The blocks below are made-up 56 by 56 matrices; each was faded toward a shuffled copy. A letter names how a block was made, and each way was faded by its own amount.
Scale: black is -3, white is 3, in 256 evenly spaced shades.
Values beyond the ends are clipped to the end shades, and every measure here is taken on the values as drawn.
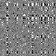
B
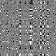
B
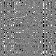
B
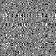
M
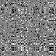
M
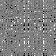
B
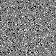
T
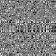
M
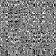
M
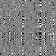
B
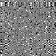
M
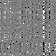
B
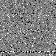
T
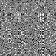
M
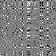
B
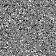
T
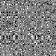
M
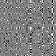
B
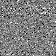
T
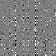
B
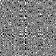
M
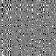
B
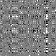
B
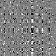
B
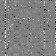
B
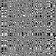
B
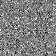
T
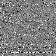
T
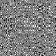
M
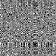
M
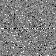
T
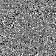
T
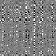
B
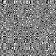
M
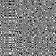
M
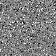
T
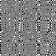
B
